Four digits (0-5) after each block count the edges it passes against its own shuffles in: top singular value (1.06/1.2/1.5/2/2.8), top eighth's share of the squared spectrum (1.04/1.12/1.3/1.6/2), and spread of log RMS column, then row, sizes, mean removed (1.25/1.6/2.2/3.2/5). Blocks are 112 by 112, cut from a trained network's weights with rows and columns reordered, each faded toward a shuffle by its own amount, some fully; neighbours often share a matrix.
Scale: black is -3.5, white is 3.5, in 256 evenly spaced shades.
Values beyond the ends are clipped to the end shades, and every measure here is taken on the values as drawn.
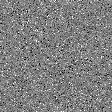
1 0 0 0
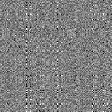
5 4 3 3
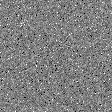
0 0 0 0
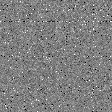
3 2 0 1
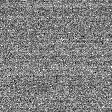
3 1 0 0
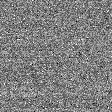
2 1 0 0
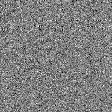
3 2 0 1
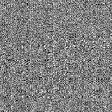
4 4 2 2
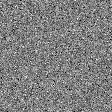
0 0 0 0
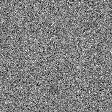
1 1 0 0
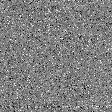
2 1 0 1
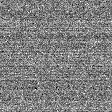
3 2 0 1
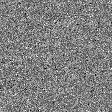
0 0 0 0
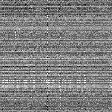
5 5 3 4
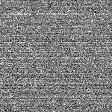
4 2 1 2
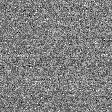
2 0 0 0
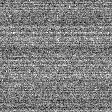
4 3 1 2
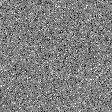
1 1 0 0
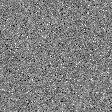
1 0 0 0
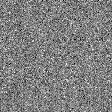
3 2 0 1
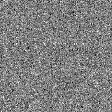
3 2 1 1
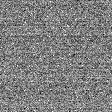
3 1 0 0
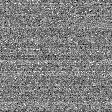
3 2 0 0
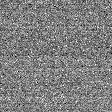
2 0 0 0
